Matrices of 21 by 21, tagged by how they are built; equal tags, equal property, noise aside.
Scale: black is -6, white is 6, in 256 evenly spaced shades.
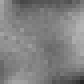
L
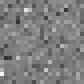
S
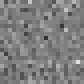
S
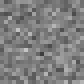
S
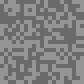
S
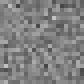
S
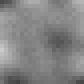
L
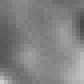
L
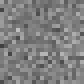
S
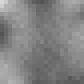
L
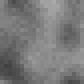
L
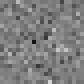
S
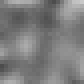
L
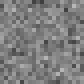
S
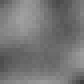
L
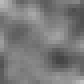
L
